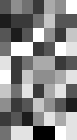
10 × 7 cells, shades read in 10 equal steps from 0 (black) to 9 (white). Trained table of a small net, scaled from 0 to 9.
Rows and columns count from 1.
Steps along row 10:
up same down same up down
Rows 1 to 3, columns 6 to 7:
5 9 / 3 3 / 2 7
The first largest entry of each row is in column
7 5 4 2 1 1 3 4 5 6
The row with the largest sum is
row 4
